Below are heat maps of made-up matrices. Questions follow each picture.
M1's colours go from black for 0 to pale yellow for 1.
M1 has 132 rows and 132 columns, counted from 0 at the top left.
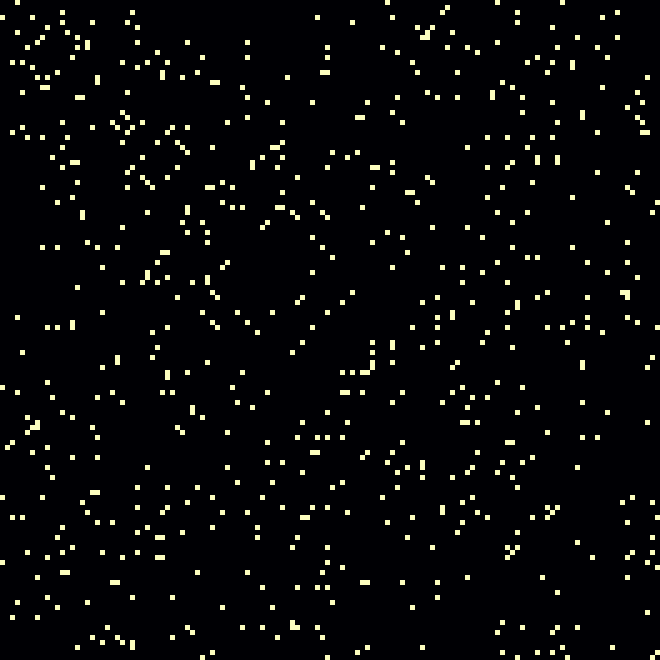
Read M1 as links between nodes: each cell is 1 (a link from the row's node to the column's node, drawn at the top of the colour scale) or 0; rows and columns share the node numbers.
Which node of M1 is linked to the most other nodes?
node 65
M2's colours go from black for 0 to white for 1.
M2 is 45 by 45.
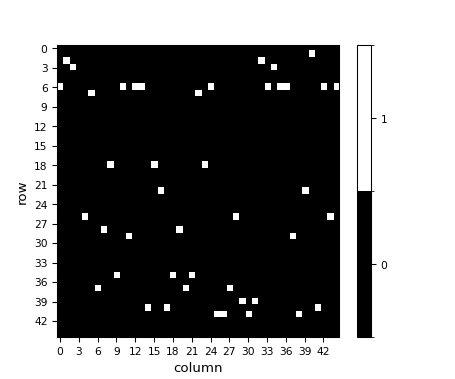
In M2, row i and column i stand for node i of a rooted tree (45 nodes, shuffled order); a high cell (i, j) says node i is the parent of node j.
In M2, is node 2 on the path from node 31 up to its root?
yes
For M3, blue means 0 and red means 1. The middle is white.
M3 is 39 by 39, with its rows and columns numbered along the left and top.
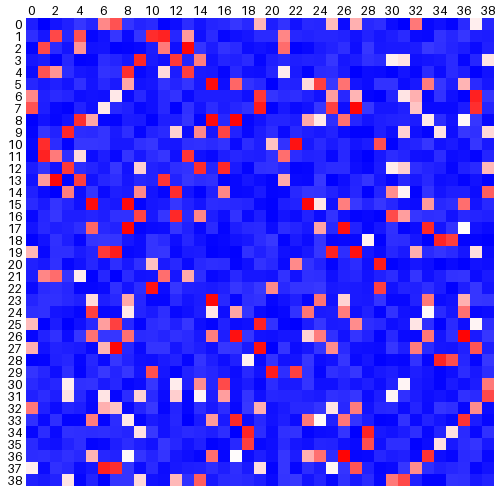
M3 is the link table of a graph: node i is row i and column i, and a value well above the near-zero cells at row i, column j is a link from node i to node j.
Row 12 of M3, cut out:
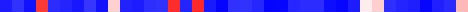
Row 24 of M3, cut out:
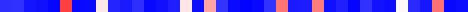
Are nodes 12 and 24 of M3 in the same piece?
no
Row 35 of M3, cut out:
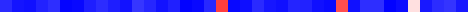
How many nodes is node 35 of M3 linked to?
3
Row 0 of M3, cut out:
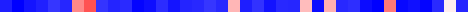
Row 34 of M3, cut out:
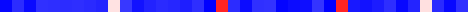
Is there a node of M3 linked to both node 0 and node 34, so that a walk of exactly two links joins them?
no
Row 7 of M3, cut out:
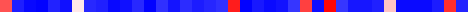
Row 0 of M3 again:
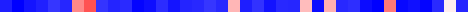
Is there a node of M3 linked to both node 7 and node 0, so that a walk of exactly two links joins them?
yes
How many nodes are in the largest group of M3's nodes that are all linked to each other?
8
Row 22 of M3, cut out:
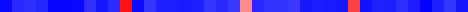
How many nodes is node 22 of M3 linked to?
3
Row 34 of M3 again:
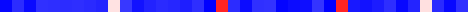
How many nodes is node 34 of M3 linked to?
4
